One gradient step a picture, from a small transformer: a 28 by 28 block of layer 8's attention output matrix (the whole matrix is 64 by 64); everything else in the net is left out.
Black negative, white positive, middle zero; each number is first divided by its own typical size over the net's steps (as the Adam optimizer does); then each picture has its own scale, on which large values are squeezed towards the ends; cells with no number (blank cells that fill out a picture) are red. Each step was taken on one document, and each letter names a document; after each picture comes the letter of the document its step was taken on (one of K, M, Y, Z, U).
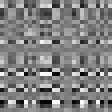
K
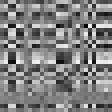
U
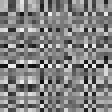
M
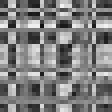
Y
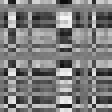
Y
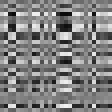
Y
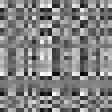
K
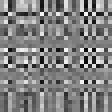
M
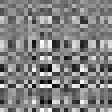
K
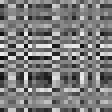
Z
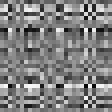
M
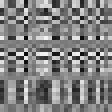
Z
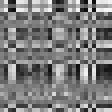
U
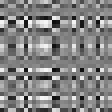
Z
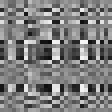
Z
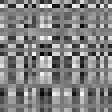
K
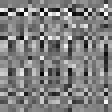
M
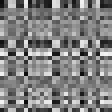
Z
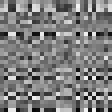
U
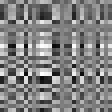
K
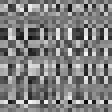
M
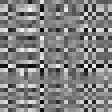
M
